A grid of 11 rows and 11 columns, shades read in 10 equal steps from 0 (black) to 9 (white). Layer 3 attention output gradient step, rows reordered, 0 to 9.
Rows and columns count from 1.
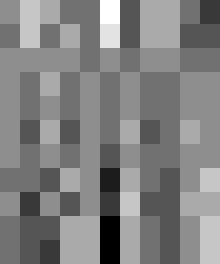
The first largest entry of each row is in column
6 6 1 3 1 3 1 11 7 11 11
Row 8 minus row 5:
-1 0 -2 2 0 -3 1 0 -1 0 2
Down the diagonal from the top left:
5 7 5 4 5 4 5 4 3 5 7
